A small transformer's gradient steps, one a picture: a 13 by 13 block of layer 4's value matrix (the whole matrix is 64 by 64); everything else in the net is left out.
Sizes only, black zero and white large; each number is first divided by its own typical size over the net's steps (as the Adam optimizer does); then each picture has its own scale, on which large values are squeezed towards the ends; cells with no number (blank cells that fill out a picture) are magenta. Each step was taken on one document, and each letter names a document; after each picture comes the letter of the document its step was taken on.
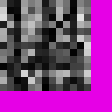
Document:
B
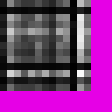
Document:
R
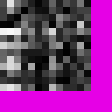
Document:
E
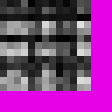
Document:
E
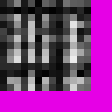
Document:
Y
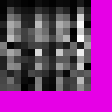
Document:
R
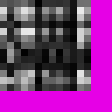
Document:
E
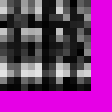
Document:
B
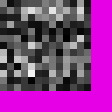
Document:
E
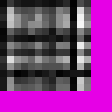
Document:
R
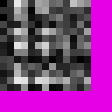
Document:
Y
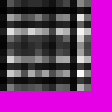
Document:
R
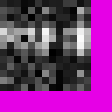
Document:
E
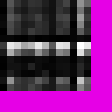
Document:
R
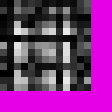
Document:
Y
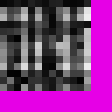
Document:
B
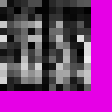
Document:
B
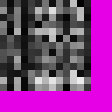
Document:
Y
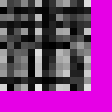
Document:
B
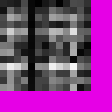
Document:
Y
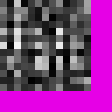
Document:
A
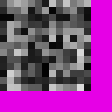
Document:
E
